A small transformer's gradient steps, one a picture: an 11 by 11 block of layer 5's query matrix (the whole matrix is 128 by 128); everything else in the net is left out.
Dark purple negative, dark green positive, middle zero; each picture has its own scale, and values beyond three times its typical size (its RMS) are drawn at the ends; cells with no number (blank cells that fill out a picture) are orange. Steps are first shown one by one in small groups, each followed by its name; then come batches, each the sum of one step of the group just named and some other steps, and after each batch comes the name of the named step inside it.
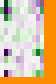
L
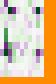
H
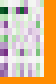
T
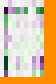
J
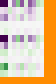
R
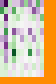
R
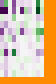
J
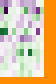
J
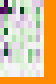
H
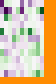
L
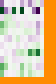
L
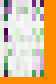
J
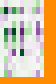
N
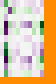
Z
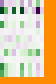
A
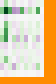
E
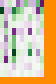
Z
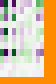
N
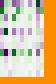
N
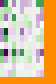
N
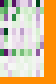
N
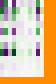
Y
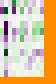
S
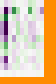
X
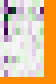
X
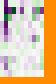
X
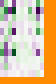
Y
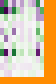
Y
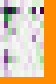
X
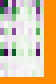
Y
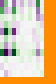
Y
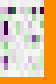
X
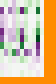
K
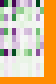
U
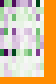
U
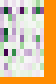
K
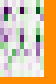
K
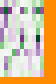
K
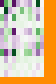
U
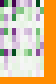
U
